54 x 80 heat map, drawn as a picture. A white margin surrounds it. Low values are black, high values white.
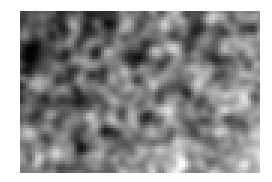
Ninth with the lowest average: top left. Grain: blotchy. Mirror symmetry: none. Slope: up to the bottom right. Odd rows or columns: none. Lone odd cells: none.
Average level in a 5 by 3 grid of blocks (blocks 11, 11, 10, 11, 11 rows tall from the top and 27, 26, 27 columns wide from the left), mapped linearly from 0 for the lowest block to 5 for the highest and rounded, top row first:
0 2 2 / 0 2 3 / 1 3 4 / 2 3 3 / 3 4 5
